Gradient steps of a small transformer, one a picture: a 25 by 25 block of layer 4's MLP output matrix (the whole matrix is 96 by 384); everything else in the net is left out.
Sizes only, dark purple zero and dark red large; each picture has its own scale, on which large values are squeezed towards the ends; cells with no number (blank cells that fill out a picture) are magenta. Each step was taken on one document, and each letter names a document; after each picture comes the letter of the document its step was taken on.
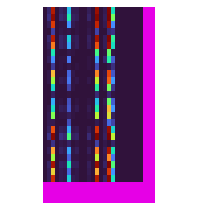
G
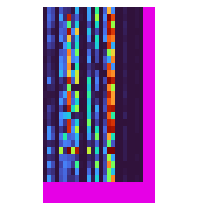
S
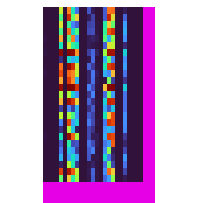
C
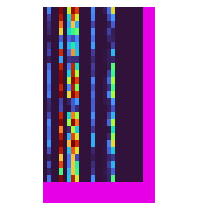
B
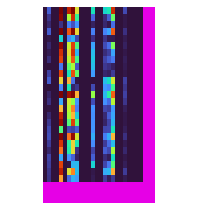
B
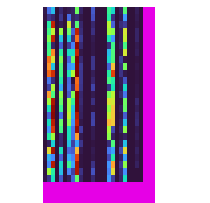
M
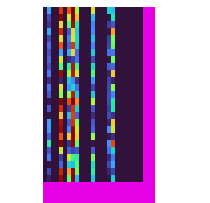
B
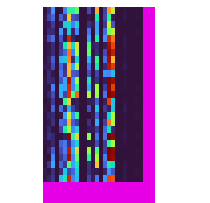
S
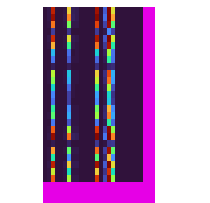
G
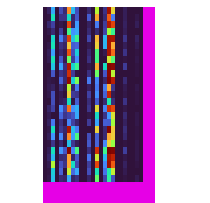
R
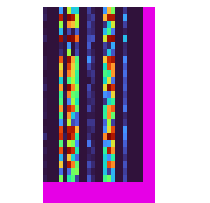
C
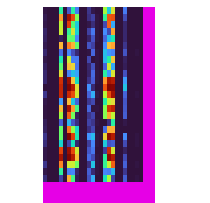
C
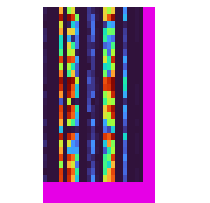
C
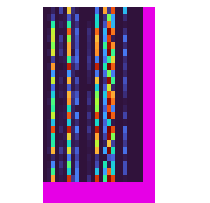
R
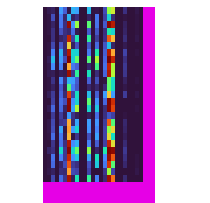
S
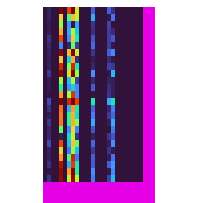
B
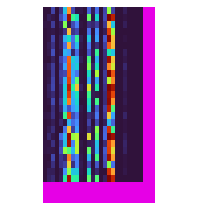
S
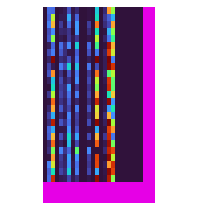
G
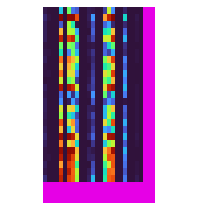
C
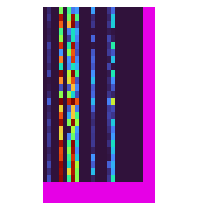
B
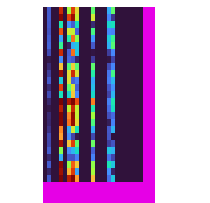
B
